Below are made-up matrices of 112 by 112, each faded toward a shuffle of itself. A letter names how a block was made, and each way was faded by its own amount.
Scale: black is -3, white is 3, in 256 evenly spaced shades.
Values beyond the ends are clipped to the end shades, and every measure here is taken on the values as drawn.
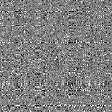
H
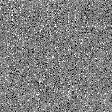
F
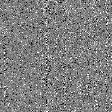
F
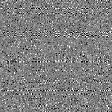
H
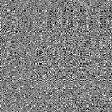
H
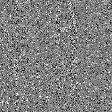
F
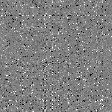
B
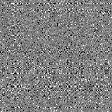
H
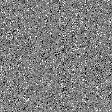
F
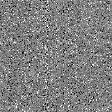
F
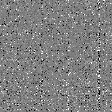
B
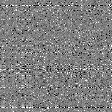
H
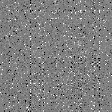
B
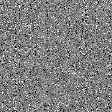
F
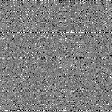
H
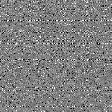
H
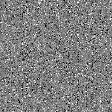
F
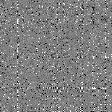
B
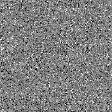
F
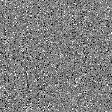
F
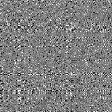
H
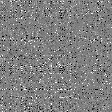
B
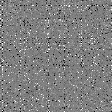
B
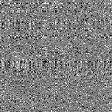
H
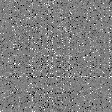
B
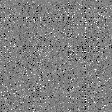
B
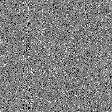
F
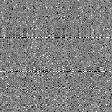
H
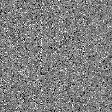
F
